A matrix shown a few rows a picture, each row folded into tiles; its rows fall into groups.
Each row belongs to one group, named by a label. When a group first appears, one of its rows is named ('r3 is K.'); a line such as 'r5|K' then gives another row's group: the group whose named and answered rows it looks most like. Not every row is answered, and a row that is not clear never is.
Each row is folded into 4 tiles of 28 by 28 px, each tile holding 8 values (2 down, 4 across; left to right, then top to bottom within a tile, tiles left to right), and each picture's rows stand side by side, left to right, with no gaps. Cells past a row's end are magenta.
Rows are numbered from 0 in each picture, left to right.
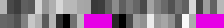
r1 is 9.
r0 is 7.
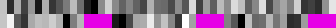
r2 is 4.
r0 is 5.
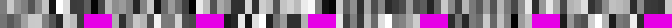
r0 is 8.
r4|9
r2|7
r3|5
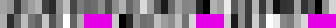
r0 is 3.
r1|3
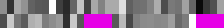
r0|9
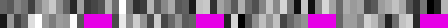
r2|9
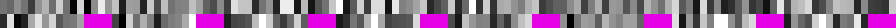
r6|5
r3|7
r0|9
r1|7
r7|8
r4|7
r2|8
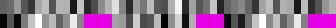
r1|3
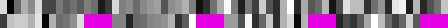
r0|7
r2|3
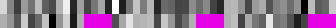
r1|7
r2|4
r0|3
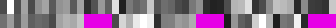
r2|8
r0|3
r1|7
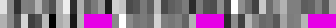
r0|3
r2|4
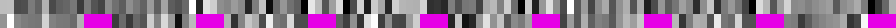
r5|3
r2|4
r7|5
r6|4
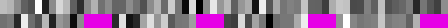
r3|5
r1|9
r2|7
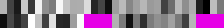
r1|3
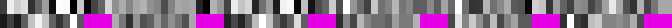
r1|3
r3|4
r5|9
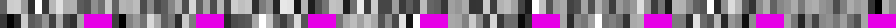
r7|3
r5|7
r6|4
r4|4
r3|7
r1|8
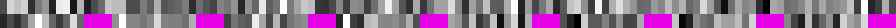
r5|4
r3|9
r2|7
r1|5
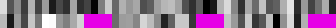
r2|3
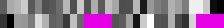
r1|7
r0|8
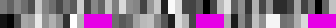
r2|5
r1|8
